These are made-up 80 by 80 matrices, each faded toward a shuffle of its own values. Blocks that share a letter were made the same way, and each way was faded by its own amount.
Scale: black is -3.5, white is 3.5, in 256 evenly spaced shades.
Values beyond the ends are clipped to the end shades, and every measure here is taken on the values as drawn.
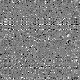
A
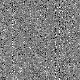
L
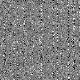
L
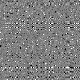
A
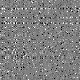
A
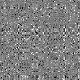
A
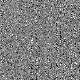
L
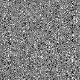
L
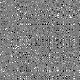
A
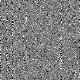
L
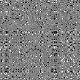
A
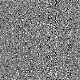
L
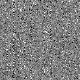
L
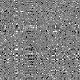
A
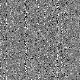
L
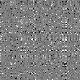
A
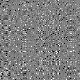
A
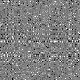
A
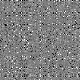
A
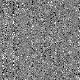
L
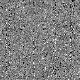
L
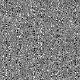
L
